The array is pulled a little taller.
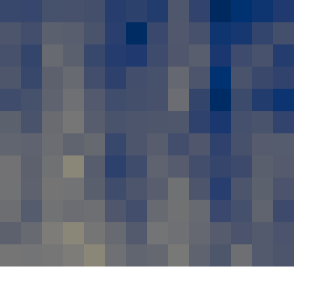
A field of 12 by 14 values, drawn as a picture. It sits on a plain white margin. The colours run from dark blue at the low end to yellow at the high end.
Streaks run downward. The field climbs toward the bottom left. Upright stripes repeat 3 times across the table. The bottom left is the ninth with the highest average.
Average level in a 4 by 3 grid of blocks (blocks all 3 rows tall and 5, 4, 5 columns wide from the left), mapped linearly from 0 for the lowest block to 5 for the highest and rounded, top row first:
2 0 0 / 3 2 0 / 4 2 2 / 5 4 3
